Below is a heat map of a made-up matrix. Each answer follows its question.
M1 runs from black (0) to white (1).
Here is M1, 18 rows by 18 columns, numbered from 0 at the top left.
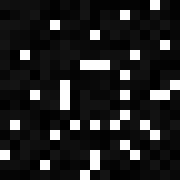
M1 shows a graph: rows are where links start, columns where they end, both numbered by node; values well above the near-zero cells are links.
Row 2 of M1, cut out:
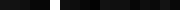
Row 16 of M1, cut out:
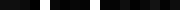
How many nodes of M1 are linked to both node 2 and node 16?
0
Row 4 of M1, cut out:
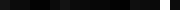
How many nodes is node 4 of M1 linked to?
1
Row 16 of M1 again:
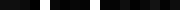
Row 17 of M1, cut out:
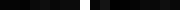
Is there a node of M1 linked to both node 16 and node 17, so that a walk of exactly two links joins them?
no
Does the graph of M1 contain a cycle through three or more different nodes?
no
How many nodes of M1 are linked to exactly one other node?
10
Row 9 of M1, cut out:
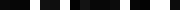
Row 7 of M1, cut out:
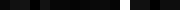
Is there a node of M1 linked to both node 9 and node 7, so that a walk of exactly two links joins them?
yes
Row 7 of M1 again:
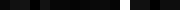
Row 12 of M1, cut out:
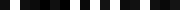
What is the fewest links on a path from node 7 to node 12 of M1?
1
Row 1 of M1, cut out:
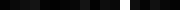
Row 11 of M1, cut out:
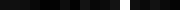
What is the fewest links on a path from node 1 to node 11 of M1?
2
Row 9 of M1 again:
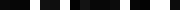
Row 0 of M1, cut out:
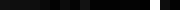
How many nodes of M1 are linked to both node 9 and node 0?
1
